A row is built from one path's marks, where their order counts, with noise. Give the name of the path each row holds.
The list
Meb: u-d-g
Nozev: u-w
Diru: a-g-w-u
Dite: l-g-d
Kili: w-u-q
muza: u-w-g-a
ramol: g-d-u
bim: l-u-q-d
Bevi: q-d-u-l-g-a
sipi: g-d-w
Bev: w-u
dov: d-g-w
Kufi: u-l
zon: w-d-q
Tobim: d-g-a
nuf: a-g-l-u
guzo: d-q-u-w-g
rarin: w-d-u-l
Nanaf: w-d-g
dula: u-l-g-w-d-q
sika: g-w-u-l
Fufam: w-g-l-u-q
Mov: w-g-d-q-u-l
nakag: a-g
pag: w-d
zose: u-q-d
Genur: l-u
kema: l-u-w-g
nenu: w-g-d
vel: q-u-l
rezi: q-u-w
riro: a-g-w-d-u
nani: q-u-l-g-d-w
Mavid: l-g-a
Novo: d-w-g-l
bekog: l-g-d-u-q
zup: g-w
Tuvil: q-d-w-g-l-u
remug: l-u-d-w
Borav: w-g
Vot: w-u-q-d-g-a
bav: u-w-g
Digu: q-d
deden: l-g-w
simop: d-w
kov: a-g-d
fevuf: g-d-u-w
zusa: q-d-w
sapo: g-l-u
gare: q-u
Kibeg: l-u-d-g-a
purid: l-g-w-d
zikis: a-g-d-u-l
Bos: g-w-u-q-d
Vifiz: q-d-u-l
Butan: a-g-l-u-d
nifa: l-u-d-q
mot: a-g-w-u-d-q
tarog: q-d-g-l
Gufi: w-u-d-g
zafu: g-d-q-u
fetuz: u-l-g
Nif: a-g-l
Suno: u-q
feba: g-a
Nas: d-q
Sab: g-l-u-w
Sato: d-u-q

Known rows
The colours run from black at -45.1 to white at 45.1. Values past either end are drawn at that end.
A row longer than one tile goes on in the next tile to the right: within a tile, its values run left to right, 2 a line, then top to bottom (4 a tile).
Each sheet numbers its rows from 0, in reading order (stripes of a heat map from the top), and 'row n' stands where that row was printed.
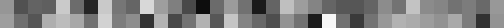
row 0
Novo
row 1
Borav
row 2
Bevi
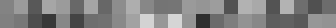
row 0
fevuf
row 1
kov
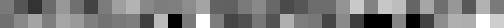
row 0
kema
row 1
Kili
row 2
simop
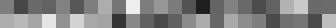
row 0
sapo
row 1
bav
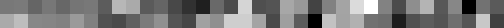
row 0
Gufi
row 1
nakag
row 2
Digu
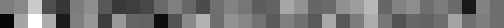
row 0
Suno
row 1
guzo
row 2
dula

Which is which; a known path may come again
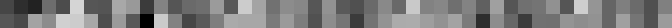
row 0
nakag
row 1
Kibeg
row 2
Bevi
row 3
Vot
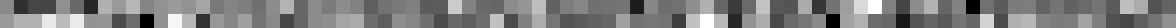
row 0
fetuz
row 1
Dite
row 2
Nanaf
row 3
dula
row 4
gare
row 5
Digu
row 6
Gufi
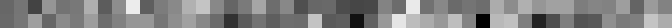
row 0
Diru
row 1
Bos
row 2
Mavid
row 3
purid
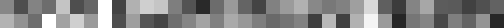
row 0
Kufi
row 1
kema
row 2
Sato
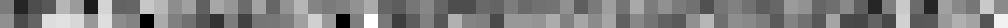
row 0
Nif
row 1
fevuf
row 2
Kili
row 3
Tuvil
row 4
guzo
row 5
deden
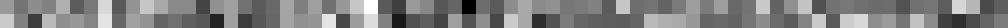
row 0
rarin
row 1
dov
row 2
Nas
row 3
nenu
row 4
riro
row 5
Meb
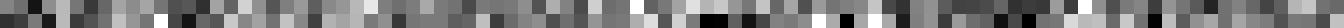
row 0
zup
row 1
muza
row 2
bim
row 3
Bev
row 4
pag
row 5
Suno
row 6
feba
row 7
bav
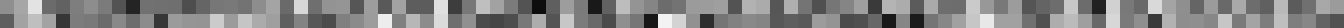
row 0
nifa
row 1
nuf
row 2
vel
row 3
Borav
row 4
kov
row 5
Nozev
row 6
Novo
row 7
Mov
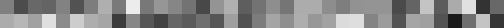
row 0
sapo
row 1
Sab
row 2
ramol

